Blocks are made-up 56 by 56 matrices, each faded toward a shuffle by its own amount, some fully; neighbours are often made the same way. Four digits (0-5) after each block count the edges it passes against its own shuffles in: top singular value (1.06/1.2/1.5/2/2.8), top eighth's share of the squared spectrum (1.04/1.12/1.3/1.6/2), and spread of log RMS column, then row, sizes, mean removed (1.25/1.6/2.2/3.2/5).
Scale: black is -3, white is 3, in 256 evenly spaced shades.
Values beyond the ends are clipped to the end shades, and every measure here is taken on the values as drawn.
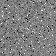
0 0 0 0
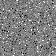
0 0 0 0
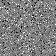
0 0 0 0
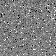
0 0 0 0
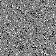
1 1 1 0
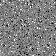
0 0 0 0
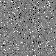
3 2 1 0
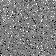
1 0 0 0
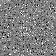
2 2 1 0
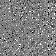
2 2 2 0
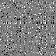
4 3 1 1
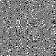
4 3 2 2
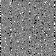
2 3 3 0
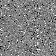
1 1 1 0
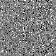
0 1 2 0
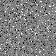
0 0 0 0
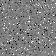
0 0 0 0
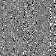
2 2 3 0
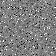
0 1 0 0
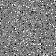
2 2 1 0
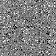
3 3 2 1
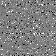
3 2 0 1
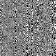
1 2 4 0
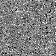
0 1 0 1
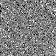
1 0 0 0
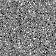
0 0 1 0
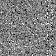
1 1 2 0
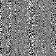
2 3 4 0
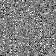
1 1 1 0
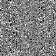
1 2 3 0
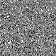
0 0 0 1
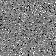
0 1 0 0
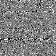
1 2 0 3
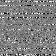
2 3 0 4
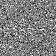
1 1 0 1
